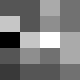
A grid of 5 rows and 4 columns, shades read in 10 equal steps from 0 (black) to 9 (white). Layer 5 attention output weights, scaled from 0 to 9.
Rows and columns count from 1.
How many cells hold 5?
2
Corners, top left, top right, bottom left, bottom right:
3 4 2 4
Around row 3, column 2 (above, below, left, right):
3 5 0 9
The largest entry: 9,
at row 3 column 3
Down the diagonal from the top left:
3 3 9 6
